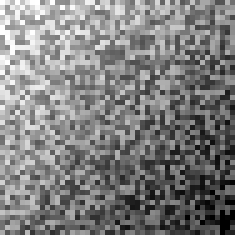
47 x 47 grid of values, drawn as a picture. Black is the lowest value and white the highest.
Ninth with the highest average: top left. Ninth with the lowest average: bottom right. Grain: fine. Slope: up to the top left. Mirror symmetry: none. Average level on the scale: 50%.
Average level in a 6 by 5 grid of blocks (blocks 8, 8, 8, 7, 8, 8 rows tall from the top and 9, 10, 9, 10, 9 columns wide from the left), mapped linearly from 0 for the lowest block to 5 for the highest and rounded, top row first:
5 4 4 3 3
5 4 3 3 2
4 3 3 2 1
4 3 2 2 1
3 2 2 1 1
3 2 1 1 0
